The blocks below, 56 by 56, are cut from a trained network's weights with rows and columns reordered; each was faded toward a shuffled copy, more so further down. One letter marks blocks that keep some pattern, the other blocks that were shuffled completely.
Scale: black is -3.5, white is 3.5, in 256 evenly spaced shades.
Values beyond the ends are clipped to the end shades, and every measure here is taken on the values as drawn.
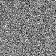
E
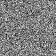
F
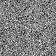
F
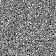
F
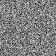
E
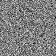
E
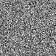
E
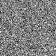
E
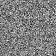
E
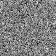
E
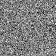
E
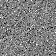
F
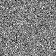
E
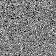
F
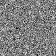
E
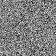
F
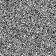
F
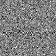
E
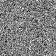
F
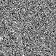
E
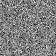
F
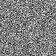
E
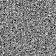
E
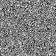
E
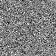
F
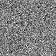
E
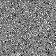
E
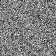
E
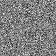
F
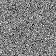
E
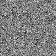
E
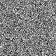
F
